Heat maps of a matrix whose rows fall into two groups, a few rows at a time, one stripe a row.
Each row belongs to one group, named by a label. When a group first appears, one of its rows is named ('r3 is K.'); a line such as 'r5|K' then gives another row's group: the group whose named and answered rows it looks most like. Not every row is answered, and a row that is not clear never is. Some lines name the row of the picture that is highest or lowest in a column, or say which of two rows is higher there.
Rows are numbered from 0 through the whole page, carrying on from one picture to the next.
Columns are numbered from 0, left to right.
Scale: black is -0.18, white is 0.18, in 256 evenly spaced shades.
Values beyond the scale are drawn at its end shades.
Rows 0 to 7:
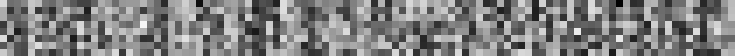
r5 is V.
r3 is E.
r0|V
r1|V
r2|V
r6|E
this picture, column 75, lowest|2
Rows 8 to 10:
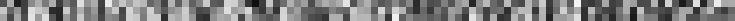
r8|E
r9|V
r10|V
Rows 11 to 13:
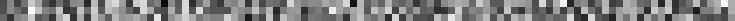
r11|E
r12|E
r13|V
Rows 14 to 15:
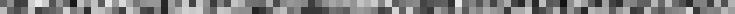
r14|E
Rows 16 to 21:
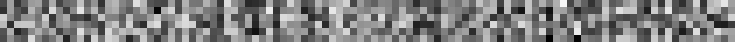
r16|E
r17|E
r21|E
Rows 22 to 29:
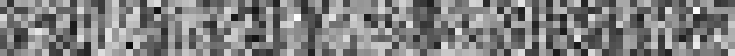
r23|E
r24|V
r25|V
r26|E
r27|E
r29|V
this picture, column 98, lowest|26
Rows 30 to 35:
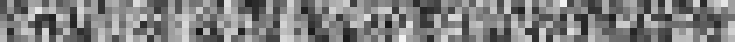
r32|V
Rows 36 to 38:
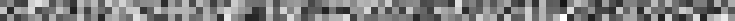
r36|E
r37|V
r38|E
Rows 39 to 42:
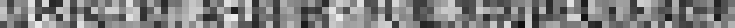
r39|V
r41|V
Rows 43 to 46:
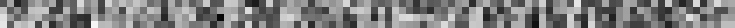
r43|E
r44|V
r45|V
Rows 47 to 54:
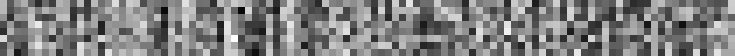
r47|V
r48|V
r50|E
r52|V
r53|E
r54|E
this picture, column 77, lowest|47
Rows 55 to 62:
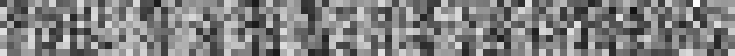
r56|V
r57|V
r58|E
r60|V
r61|V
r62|V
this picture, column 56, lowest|55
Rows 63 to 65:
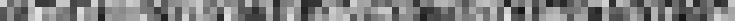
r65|E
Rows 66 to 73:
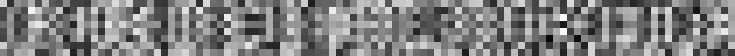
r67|E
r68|E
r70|E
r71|E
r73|V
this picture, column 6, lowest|73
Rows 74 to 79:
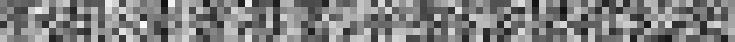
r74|V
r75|E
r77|E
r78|V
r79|V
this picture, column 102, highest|77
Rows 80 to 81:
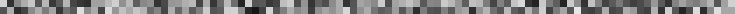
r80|V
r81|E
